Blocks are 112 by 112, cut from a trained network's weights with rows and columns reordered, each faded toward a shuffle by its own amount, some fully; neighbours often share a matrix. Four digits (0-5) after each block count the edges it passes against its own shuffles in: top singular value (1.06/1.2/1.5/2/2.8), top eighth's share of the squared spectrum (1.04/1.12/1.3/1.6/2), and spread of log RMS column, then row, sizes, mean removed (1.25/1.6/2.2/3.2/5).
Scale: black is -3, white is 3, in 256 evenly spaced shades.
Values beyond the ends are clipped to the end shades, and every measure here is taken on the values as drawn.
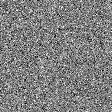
0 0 0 0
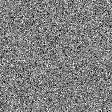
0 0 0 0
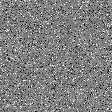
1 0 0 0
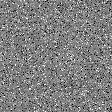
0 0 0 0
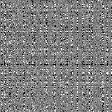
4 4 4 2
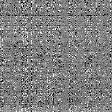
3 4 4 1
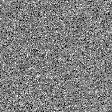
2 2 1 0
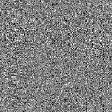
3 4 3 2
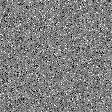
0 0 0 0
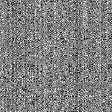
3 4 1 4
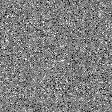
1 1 0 1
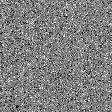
1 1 0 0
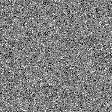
2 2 1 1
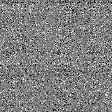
2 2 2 0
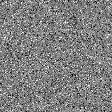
1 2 0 0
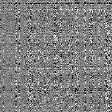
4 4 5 2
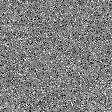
0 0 0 0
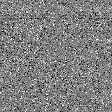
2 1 1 0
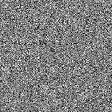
3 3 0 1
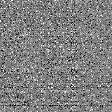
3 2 3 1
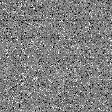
2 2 2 0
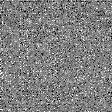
2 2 2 0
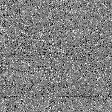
2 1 1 0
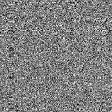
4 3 1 2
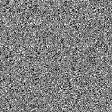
3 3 1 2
